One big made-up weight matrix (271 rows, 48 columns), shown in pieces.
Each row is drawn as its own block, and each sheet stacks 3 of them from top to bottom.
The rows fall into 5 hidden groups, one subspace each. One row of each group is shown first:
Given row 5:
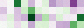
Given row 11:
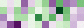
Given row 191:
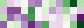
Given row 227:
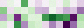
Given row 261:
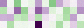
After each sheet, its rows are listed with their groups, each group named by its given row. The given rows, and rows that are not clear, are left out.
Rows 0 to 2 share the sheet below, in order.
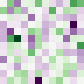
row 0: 5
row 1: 191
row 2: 261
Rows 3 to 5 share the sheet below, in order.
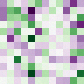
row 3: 191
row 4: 191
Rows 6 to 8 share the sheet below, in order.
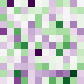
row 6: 261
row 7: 261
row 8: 227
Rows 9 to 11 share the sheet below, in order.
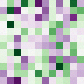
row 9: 11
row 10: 11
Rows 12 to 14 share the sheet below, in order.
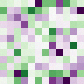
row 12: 191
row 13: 11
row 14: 227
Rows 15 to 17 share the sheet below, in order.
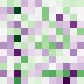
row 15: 11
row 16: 11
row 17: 227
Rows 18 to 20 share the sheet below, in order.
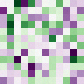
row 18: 191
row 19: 5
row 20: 5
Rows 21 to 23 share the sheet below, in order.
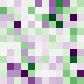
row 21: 11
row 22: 5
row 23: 191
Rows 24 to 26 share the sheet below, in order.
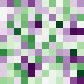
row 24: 261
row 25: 5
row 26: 191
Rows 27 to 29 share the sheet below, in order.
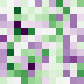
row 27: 11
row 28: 191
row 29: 191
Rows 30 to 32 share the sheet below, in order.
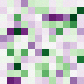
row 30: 227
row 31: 191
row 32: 11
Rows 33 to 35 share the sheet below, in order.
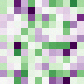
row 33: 5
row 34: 227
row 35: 227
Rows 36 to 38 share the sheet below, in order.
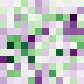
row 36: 227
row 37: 191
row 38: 261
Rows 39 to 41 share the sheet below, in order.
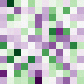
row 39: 261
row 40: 11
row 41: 261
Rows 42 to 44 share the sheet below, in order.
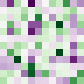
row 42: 261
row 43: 261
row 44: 5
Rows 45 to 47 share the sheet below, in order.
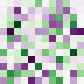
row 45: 11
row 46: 5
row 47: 261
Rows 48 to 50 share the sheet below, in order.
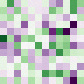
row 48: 5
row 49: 11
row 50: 227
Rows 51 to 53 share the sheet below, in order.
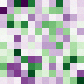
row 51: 191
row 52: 11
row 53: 191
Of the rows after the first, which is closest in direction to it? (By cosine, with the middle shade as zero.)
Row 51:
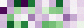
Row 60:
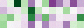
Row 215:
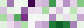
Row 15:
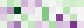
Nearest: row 15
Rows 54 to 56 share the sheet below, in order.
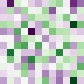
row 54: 5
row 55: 261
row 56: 227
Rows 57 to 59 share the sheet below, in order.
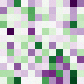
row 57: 5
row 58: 261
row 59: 11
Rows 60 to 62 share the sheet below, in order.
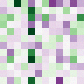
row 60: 5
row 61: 261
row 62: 261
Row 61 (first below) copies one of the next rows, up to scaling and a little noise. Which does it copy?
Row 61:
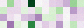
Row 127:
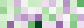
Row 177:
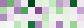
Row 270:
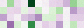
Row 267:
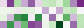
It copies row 270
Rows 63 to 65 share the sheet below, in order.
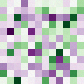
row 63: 227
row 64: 261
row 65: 11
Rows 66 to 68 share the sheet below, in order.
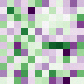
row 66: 191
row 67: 227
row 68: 227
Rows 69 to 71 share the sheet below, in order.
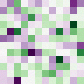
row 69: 5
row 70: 191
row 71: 11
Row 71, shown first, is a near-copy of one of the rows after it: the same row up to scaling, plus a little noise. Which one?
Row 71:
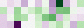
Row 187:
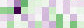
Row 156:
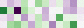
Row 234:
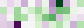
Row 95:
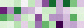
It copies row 234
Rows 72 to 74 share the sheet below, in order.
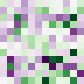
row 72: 227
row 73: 5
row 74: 5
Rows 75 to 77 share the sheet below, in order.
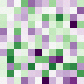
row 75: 227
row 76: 261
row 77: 5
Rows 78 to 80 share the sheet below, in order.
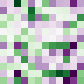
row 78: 5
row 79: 227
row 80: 227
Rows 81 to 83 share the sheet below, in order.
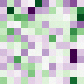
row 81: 191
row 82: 5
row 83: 5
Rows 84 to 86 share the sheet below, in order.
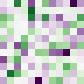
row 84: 5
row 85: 227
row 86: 261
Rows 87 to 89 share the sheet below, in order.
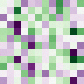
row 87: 11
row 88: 5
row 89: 5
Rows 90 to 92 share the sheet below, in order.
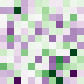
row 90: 11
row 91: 5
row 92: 11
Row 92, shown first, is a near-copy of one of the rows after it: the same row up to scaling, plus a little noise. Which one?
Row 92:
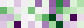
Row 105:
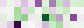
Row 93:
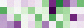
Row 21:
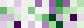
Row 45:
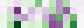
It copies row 21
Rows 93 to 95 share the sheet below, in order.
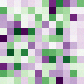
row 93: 11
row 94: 191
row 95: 11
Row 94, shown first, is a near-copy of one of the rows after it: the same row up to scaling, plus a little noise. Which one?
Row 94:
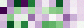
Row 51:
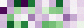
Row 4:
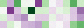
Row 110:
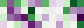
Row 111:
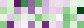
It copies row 51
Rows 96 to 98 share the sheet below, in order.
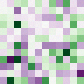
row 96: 11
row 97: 227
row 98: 191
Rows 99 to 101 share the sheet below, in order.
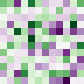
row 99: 261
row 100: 5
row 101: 227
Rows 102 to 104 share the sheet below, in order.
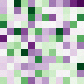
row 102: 5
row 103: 191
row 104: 191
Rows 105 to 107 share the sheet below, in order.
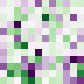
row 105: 11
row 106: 261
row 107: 191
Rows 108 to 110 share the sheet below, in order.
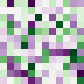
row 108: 261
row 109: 227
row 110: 191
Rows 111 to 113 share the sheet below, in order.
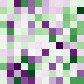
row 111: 191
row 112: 5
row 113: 191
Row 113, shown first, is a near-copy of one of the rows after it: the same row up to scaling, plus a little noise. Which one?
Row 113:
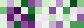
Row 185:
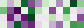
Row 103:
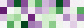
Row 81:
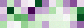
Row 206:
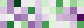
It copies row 185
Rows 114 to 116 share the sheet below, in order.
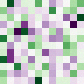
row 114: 5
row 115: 191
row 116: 261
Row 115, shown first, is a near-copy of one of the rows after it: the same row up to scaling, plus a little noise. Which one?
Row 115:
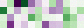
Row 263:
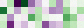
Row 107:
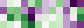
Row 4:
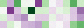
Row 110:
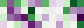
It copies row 263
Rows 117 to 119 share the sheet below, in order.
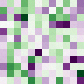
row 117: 227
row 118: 261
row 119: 191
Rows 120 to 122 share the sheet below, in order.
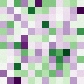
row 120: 191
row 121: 227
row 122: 11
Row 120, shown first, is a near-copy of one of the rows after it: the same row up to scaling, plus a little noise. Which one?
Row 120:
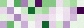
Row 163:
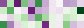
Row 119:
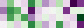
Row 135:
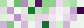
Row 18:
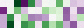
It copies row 135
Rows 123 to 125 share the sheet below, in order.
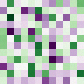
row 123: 261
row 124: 261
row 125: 5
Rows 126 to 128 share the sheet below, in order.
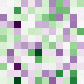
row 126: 11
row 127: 261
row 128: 11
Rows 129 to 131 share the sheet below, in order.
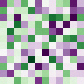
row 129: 227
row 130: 5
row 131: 261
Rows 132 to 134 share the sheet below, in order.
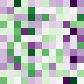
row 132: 5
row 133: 191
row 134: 5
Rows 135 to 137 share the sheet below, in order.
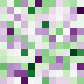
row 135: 191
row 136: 5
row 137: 191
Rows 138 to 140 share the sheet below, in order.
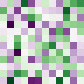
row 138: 191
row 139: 11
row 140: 261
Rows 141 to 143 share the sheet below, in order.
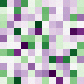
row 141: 261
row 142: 5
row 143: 11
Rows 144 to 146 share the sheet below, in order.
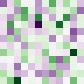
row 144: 261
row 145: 5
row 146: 11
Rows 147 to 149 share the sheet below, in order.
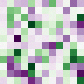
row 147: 191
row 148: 11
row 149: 191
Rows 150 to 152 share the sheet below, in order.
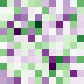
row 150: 261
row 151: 191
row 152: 11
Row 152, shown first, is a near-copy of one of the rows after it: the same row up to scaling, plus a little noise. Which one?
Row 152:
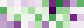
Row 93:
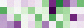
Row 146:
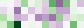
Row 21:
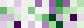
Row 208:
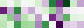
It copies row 93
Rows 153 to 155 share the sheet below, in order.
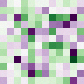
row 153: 227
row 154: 227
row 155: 5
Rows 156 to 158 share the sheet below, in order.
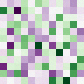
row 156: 11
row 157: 261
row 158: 227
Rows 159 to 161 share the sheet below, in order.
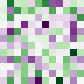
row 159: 5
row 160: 5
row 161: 261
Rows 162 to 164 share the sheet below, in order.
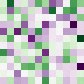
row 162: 5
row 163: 191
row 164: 191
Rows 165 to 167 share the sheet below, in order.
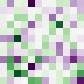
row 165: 261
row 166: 11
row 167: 191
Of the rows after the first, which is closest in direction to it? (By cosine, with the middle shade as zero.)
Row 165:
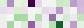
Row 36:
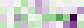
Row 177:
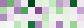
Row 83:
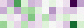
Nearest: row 83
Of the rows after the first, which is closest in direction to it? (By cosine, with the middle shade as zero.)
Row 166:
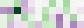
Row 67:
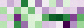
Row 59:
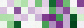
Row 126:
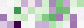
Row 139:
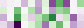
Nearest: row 126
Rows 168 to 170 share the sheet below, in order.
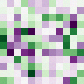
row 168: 227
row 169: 191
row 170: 5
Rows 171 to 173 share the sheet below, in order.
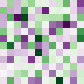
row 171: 227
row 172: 261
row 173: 261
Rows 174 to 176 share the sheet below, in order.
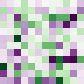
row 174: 227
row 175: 11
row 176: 11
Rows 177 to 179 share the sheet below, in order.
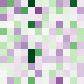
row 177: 261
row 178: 261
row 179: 261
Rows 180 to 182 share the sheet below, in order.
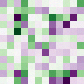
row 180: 227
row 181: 5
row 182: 227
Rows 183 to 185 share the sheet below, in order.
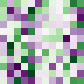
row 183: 191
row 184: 191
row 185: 191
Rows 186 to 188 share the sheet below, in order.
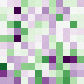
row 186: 11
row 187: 11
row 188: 11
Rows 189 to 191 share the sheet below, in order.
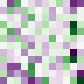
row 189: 5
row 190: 5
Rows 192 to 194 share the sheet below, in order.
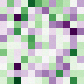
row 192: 227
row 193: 5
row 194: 11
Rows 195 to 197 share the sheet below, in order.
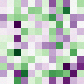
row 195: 11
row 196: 11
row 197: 227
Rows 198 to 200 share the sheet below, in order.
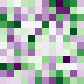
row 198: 11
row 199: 191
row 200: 11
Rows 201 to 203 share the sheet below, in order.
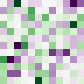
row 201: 5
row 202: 227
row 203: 261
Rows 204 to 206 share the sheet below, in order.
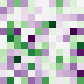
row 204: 191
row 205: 191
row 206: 191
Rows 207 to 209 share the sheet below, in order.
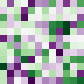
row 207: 227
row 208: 11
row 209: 191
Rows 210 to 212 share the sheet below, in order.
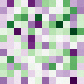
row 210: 261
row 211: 5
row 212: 5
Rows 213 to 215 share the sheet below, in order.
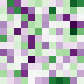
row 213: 5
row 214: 5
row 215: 227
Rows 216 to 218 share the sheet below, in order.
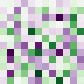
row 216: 227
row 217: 261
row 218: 261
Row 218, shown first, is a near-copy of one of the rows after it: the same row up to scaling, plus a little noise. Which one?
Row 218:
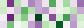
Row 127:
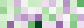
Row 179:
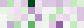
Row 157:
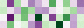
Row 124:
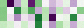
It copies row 157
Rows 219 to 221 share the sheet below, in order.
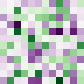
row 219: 11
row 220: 5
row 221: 261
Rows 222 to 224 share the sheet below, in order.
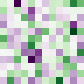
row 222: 5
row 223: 191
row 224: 261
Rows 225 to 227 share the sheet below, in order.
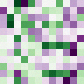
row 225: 191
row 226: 227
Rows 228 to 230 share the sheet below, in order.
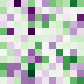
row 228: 5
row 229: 261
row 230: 191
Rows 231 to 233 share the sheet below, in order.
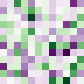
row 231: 5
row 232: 227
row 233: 227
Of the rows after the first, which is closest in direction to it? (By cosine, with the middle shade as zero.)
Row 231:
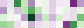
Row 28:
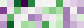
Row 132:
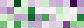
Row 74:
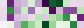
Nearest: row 132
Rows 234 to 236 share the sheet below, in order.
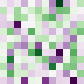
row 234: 11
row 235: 261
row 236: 5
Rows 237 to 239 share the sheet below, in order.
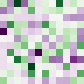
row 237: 191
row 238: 261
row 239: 5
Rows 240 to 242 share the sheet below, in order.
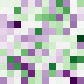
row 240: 11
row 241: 191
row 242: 5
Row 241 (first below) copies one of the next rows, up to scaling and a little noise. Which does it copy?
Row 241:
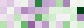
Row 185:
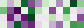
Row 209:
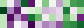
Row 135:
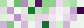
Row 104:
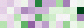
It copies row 104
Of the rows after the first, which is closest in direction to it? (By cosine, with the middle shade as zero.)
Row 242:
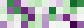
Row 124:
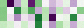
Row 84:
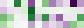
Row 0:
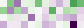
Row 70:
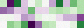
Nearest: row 0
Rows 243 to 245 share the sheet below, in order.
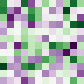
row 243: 191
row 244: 227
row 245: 191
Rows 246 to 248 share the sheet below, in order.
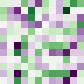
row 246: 191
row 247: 227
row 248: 227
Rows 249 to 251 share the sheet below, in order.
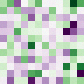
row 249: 5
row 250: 5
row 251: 191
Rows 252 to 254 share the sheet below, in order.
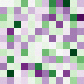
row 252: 11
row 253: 5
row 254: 261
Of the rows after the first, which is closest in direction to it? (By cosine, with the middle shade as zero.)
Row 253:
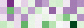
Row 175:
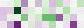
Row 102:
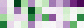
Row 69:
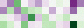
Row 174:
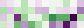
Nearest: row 69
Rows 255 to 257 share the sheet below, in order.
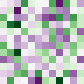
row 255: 11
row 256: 11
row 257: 261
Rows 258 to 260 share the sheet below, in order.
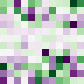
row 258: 5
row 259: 227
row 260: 11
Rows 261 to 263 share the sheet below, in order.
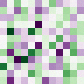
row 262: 261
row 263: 191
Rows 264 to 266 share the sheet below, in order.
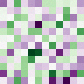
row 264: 261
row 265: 261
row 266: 227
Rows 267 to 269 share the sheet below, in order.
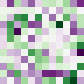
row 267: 261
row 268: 191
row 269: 227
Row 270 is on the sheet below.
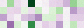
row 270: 261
